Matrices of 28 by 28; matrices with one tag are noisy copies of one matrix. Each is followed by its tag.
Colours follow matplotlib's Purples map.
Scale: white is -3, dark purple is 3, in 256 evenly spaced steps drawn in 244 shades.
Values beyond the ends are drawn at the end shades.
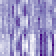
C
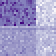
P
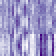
C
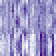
C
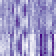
C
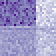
P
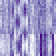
C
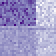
P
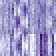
C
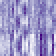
C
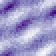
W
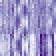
C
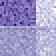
P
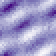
W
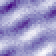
W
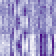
C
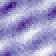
W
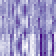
C
